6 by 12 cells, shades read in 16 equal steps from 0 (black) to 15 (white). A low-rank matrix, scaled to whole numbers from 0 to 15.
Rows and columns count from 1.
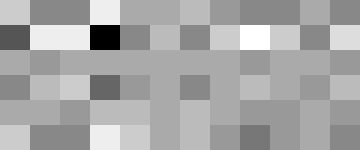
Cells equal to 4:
0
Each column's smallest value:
5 8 8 0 8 10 8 9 7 8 8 8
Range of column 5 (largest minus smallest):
4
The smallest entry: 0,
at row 2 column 4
